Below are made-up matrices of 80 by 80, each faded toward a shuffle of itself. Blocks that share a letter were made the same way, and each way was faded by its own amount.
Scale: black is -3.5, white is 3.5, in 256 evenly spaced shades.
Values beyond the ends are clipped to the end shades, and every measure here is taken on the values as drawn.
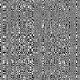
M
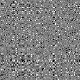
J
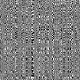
M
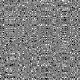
J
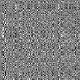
M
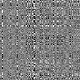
M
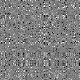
J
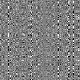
M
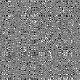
J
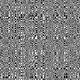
M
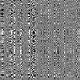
M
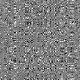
J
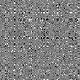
J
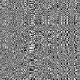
M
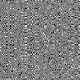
J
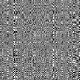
M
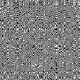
J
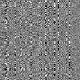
M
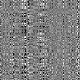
M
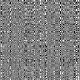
M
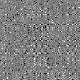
J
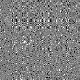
J
